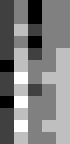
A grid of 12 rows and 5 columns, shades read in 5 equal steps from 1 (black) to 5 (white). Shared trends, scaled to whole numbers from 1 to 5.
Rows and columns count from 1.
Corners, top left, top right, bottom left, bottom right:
2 3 2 4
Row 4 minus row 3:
0 -1 -1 0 0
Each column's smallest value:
1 3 1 3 3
